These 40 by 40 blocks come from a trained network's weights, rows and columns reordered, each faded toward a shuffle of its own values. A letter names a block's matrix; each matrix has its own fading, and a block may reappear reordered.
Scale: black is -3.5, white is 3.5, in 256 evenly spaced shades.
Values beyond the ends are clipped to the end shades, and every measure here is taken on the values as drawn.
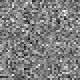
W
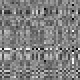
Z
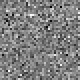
W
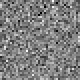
W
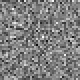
W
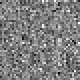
W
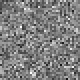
W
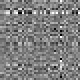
Z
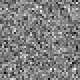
W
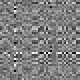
Z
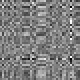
Z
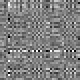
Z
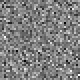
W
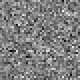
W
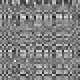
Z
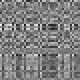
Z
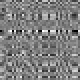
Z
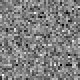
W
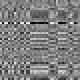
Z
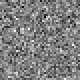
W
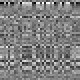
Z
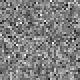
W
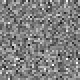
W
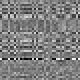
Z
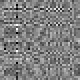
Z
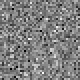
W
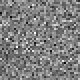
W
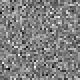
W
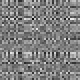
Z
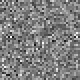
W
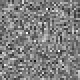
W
